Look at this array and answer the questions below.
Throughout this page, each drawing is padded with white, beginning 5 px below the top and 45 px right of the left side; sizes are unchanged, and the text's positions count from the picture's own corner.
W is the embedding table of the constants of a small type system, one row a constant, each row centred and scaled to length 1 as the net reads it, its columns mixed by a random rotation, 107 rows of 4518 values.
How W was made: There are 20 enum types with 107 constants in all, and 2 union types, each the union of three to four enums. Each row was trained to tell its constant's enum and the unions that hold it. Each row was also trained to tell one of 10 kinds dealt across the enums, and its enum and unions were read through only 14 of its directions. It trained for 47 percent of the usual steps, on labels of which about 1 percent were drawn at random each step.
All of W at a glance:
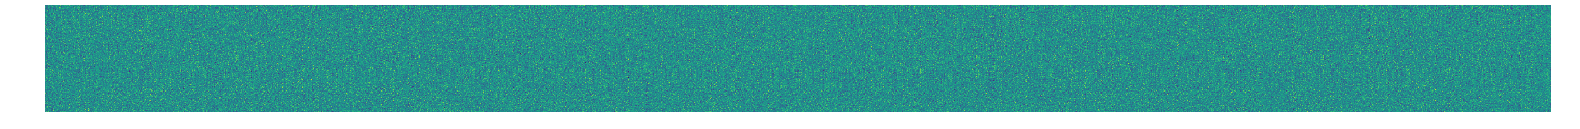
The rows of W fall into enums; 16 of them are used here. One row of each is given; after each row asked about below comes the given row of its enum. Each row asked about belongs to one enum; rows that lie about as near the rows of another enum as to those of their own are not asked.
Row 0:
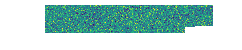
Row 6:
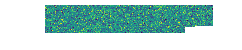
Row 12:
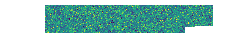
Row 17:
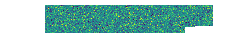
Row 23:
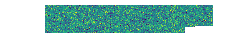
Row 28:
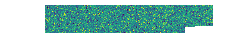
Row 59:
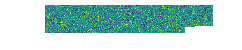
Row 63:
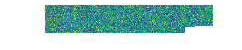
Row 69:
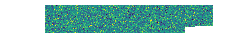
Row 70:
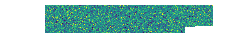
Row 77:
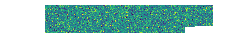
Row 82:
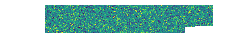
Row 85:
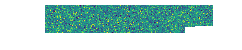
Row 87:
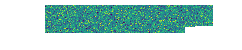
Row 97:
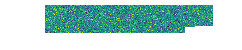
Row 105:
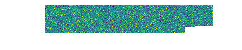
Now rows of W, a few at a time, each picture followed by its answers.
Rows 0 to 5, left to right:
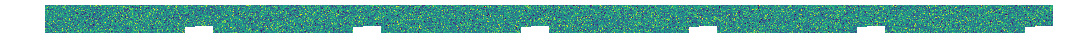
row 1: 28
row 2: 17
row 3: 17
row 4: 28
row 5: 6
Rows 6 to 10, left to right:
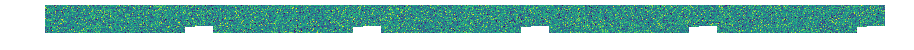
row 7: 77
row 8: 97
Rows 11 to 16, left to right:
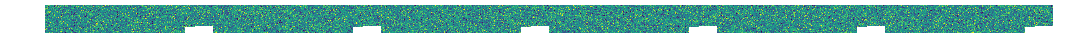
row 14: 0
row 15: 23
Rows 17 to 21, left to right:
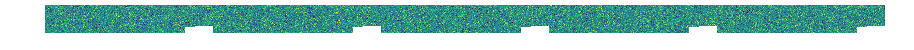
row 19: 77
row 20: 87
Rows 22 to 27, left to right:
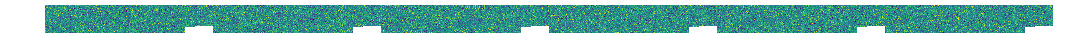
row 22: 0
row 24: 23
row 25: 70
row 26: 87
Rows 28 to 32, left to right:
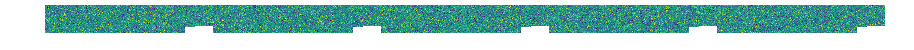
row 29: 17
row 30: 69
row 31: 97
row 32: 23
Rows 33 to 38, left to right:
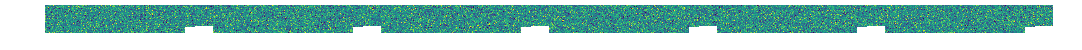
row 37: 28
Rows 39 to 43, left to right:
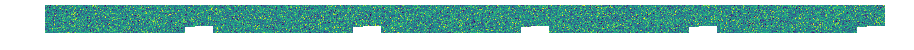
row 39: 28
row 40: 69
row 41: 82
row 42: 28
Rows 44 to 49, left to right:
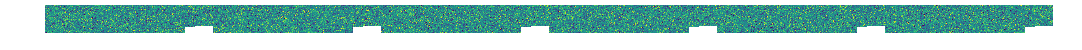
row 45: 82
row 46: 105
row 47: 87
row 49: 105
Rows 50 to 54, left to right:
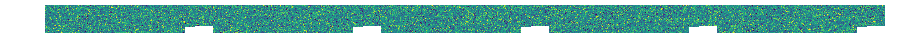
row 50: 82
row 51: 63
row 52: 17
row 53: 69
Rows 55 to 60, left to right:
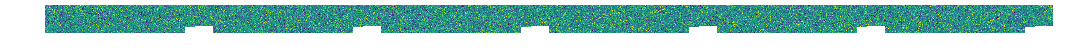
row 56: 105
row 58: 6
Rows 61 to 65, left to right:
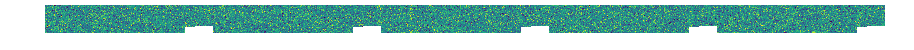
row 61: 87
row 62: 105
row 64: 63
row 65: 82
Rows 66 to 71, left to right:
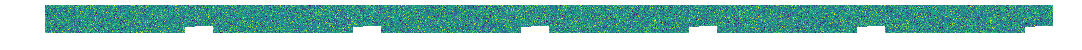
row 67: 63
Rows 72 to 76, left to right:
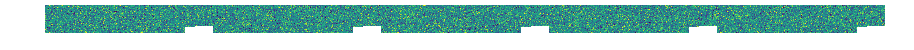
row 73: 23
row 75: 69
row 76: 87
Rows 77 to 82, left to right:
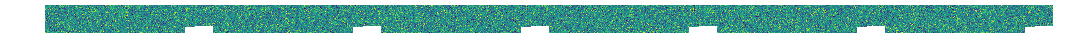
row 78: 82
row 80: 77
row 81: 82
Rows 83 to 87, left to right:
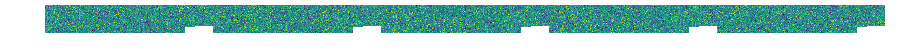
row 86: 85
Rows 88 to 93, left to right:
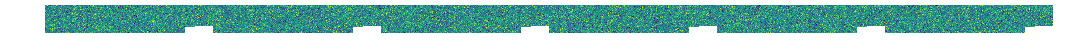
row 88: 28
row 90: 69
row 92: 17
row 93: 77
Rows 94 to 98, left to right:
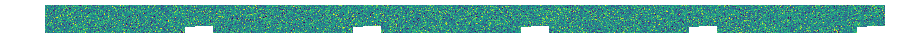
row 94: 70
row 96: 87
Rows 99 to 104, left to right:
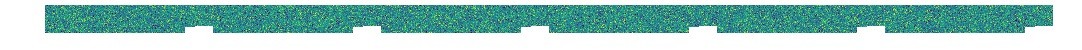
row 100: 17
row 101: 23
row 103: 69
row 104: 97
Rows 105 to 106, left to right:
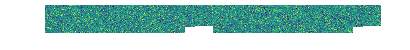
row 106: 0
